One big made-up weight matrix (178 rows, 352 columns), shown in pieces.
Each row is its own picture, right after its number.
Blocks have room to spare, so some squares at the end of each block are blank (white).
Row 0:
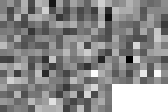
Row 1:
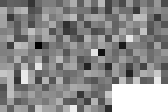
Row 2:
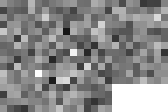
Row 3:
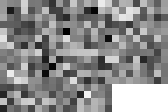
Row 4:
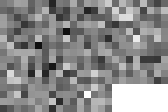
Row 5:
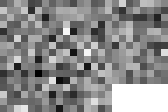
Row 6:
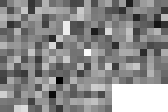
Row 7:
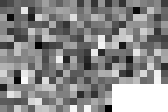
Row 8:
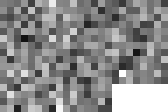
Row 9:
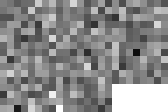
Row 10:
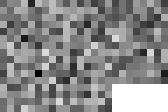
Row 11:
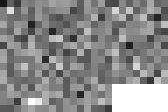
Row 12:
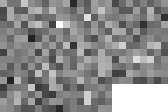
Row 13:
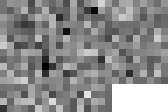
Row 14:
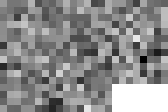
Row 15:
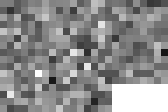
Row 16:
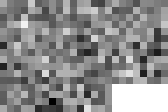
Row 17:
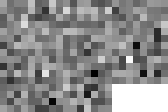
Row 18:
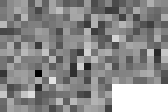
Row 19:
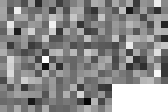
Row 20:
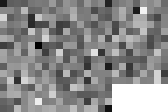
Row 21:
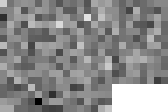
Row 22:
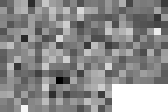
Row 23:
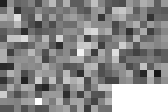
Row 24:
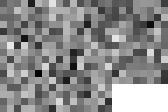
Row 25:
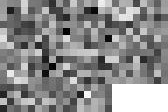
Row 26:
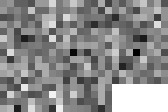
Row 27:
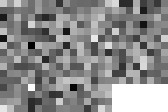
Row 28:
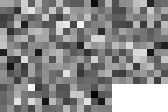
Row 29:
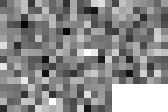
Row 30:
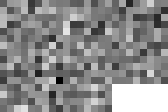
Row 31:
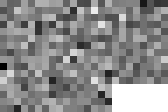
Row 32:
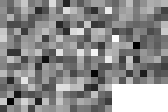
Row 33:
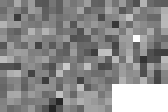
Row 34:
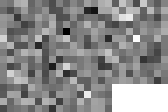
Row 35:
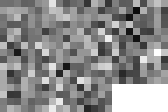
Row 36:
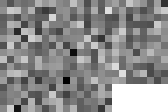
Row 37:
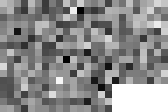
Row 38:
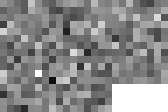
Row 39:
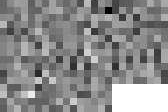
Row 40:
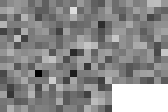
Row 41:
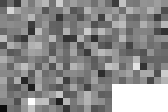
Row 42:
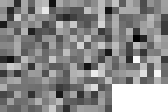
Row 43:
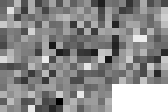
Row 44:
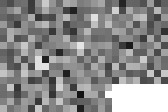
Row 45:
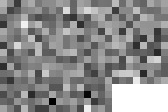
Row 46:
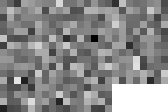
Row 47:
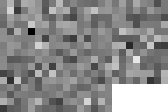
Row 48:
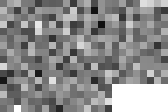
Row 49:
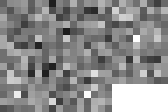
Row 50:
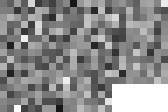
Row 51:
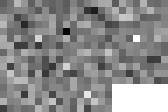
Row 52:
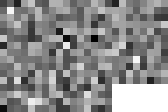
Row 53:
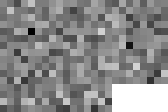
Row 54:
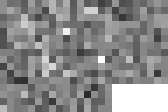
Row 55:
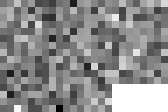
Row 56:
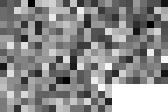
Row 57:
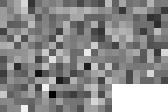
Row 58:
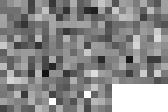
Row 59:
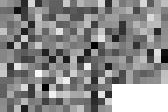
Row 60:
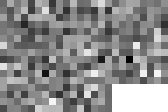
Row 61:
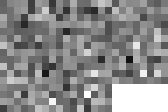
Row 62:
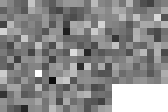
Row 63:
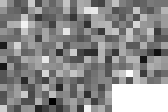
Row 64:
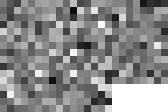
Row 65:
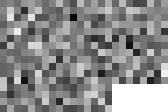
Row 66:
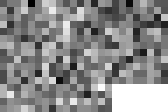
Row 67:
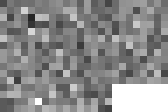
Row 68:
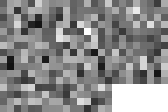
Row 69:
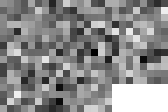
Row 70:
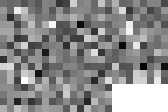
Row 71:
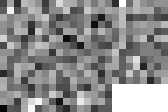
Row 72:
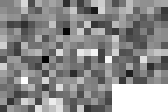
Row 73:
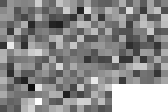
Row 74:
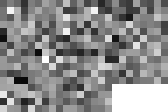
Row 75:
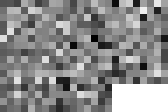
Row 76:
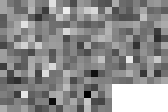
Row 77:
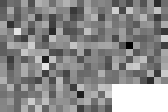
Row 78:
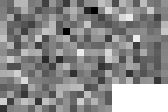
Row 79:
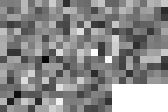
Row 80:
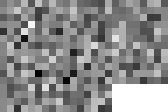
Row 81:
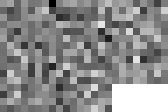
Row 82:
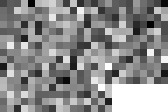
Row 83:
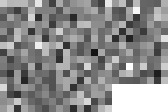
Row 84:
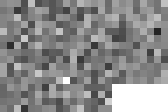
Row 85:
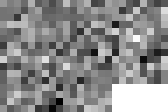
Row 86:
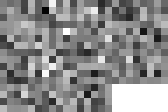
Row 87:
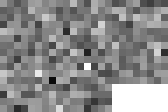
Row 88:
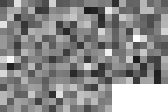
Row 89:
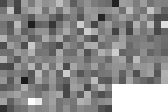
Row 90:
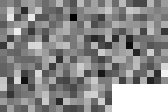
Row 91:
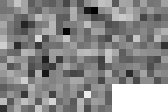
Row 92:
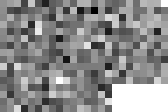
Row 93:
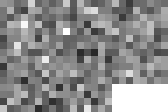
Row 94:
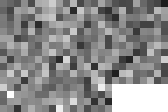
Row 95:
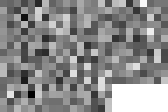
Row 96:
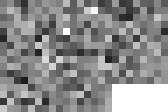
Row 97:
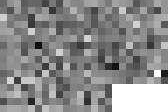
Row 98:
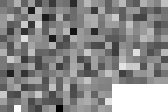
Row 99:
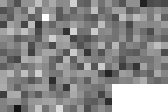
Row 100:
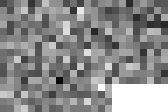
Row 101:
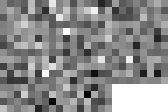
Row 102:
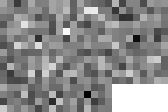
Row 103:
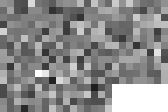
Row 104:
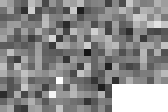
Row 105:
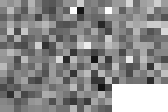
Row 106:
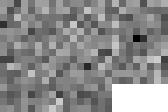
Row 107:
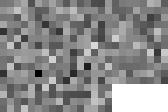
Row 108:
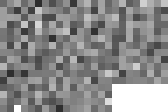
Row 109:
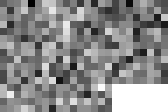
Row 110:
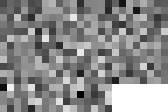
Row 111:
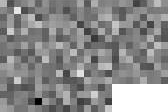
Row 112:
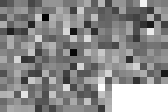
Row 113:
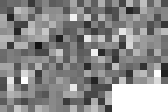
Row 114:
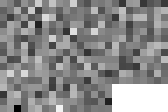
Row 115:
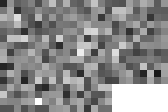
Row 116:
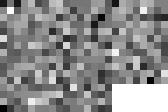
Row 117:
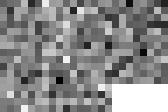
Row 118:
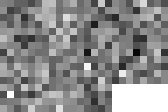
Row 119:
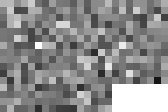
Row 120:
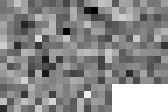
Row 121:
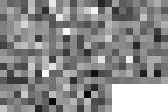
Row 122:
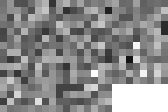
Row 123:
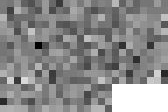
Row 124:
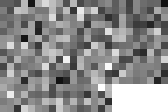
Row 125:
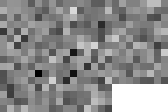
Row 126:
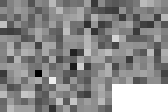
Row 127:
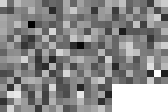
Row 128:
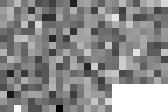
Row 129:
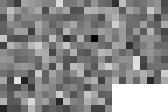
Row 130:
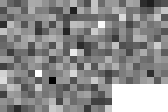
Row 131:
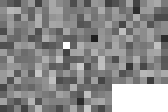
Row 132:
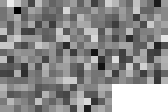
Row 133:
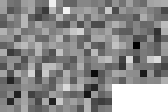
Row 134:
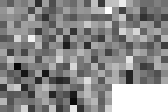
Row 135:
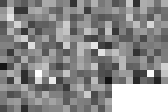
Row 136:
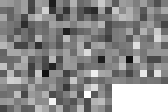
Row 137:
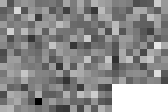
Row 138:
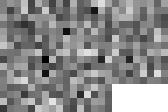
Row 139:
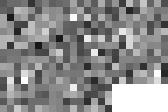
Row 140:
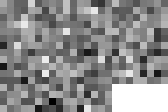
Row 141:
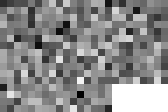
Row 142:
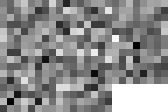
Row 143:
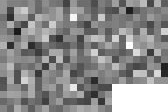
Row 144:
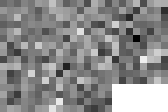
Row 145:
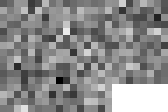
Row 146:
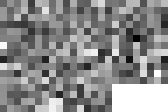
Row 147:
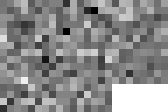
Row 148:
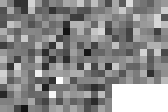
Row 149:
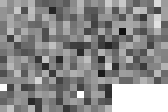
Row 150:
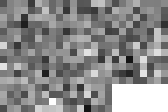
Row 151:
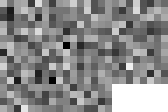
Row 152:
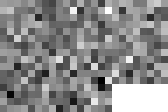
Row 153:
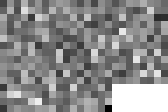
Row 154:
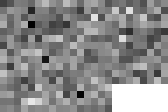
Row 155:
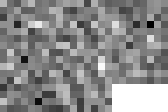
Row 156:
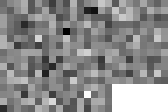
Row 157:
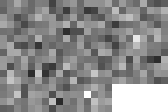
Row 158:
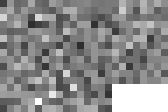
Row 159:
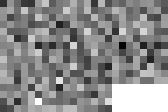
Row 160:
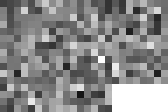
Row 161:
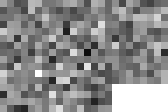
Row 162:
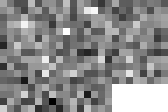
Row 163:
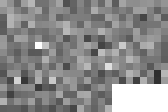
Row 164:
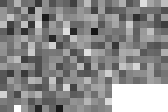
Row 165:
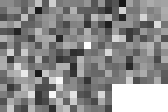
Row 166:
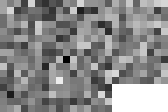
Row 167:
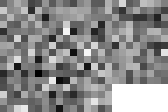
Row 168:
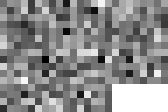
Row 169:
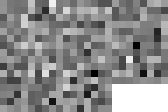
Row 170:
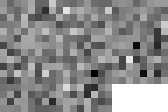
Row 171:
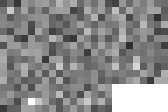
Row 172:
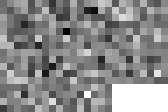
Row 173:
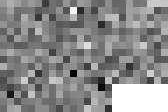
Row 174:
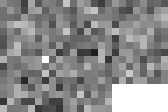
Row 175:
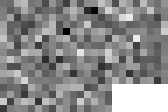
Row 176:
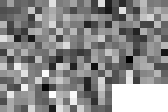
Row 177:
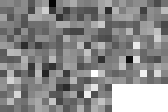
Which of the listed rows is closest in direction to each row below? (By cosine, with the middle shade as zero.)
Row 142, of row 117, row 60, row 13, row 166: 13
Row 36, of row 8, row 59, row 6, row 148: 8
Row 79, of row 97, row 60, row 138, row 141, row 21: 138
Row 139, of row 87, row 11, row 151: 151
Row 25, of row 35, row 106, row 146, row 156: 156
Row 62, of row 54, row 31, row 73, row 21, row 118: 31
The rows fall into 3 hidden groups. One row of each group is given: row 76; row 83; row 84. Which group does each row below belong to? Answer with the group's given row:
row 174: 76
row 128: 84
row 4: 76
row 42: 76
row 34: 76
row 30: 84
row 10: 84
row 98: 84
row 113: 83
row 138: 76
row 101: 76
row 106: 76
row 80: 84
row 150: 76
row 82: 84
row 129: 83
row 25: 76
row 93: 76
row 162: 76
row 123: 83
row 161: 84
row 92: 84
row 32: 76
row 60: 76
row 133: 76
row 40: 84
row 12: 83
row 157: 76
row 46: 83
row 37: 84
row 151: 83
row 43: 76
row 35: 76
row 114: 84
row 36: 84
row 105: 84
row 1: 83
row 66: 84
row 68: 83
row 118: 84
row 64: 84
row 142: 76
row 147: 76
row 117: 84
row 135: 83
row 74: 76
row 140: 76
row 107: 84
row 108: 84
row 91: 76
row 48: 84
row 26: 84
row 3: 76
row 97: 83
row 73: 83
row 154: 83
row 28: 83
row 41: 83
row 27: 83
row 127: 83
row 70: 83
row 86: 76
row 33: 76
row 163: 83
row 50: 84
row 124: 84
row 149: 83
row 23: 83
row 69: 76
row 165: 84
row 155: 83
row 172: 76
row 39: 84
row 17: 76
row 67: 83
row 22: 84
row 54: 76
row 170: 76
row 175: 76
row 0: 76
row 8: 84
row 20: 83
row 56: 84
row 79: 76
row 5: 84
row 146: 76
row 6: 84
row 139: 83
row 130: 84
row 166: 84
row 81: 76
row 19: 83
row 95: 84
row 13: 76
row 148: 84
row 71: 83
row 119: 83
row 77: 83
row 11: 83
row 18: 84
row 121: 76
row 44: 83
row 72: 76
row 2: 84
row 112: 84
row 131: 83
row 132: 83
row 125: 84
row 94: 84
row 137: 83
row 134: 84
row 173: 84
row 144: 76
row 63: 76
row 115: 83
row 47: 83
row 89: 83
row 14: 76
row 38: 84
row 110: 83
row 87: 84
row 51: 76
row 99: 84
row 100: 84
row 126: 84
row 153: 83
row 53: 83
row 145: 84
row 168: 76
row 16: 76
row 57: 84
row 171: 83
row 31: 84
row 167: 84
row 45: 76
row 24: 84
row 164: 84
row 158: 83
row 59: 84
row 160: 83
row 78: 76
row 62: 84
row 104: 84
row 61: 76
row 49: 76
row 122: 76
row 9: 84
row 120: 76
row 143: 83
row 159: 83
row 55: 84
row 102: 76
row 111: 83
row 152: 84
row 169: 76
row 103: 84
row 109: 84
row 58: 76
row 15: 84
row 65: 83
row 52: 83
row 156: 76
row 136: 76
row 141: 83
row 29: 76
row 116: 83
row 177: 76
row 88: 76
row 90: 83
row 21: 83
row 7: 83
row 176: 84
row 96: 76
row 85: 76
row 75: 83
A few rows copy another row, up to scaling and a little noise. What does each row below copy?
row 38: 62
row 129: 46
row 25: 3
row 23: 115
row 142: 32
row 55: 128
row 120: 91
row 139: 113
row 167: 5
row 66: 109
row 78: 175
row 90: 65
